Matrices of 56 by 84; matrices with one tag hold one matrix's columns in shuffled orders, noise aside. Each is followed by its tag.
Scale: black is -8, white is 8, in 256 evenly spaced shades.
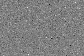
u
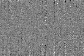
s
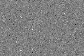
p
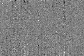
s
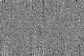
s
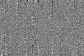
s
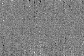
s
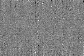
s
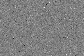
u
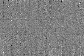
s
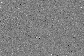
u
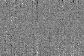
s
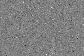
u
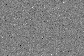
u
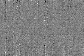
s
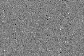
p
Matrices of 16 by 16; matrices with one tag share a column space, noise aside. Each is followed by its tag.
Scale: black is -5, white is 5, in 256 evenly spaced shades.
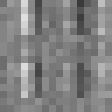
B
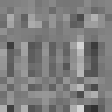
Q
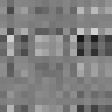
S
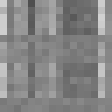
B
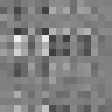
S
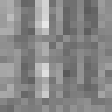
B
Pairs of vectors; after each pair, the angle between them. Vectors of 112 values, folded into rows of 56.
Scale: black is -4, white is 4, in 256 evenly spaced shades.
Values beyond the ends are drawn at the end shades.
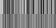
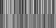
nearly opposite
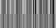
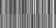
nearly opposite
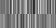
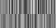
nearly opposite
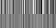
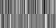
partly opposed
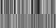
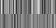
nearly opposite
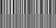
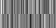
partly opposed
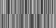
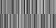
partly opposed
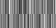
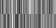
partly aligned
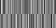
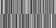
nearly opposite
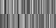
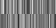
nearly parallel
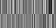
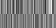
nearly opposite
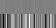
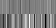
nearly parallel
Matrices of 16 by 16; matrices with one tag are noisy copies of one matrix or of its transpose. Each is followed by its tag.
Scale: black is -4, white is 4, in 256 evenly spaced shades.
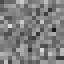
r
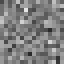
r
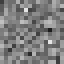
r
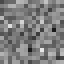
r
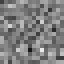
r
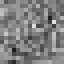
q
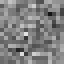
q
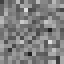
r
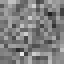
q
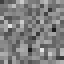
r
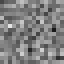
r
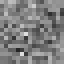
q
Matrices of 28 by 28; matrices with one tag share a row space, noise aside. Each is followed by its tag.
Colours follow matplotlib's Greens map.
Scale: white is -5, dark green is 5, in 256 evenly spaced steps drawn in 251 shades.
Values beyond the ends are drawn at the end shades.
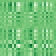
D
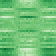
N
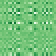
D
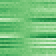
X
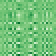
D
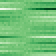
X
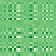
D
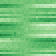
X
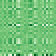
D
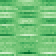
N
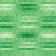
N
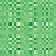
D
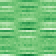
N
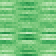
N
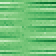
X
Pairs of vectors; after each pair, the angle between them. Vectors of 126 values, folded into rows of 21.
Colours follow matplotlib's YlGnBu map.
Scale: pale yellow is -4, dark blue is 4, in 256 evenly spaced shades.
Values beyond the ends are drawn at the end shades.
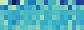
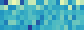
nearly opposite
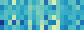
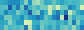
orthogonal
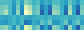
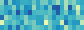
partly opposed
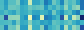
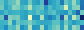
nearly parallel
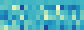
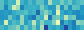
partly aligned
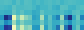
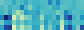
nearly parallel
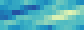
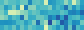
partly opposed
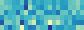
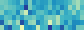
nearly parallel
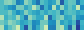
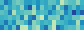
partly opposed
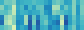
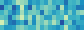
partly opposed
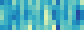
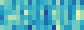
nearly opposite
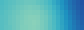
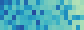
partly opposed
